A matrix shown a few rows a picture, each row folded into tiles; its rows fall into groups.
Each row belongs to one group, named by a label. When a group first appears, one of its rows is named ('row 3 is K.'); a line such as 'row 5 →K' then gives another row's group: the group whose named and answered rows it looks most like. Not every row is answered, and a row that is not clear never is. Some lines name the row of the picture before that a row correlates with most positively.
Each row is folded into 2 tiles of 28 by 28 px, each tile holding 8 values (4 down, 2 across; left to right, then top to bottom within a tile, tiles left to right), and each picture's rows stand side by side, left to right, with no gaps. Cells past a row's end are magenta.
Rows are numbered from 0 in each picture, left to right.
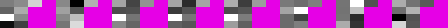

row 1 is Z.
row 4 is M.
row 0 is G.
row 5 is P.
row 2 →M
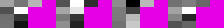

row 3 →P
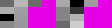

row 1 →Z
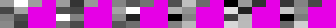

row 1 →M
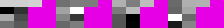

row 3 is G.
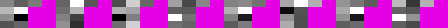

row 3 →M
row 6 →P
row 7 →M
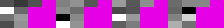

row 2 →M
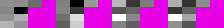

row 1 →Z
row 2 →M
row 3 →M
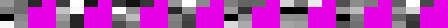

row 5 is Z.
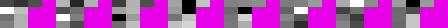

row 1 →M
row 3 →Z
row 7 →Z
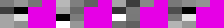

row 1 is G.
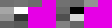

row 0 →P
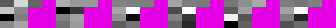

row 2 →P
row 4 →G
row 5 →P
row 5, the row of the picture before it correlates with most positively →0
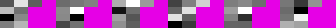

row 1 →P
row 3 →G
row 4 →P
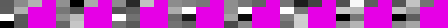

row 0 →G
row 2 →M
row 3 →P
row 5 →Z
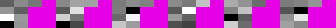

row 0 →G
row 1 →G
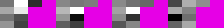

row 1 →P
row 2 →P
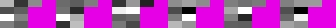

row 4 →P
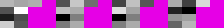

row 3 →Z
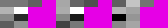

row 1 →P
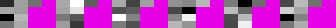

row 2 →M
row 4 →Z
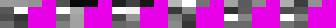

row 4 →M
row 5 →M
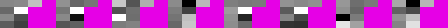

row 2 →M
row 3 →Z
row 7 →Z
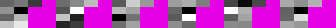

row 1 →G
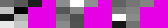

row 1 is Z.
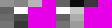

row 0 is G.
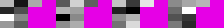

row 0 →M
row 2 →Z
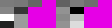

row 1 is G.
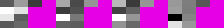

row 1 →M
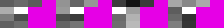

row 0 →P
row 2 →Z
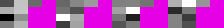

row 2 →P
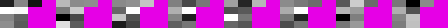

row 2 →G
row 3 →P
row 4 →M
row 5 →P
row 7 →Z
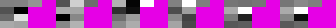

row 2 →Z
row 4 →P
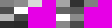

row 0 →G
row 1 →M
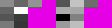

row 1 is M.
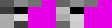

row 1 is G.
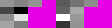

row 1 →G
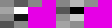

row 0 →P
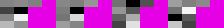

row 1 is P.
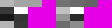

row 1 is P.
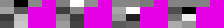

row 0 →Z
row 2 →P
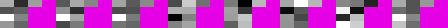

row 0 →M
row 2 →M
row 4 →Z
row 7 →M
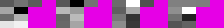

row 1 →Z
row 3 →P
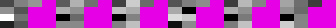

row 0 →G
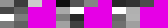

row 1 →P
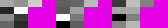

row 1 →G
